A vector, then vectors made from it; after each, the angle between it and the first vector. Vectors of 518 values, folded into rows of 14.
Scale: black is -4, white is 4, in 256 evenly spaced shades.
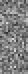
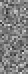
orthogonal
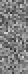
nearly opposite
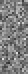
orthogonal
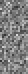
orthogonal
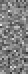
partly aligned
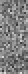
partly aligned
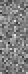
partly aligned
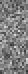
orthogonal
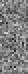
nearly opposite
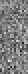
partly opposed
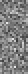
nearly parallel
